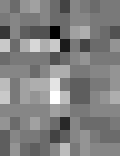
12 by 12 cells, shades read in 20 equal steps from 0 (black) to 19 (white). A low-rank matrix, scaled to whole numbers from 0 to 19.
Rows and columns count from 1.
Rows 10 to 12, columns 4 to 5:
12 10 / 9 8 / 7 8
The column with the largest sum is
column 4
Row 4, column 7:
2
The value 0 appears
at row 3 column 6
